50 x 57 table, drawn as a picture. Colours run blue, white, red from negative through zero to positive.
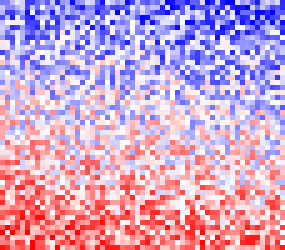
Average level on the scale: 50%. Grain: fine. Odd rows or columns: none. Ninth with the highest average: bottom left. Slope: up to the bottom.
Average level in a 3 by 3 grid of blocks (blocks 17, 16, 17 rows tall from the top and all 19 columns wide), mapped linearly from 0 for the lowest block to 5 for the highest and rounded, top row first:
1 1 0
3 3 2
5 5 4
